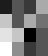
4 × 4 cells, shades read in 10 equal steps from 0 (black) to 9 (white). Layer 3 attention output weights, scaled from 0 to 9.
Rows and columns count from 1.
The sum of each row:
12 20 18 19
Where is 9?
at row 4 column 1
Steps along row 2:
down up down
